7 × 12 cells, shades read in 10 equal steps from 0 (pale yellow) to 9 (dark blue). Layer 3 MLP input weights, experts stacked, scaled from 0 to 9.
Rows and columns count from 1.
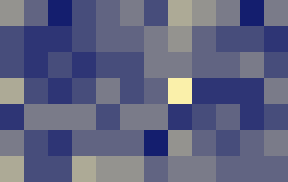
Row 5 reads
8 5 5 5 7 5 5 8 7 6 8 7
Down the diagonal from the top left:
4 8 7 7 7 6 6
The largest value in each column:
8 8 9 8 7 7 9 8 8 8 9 8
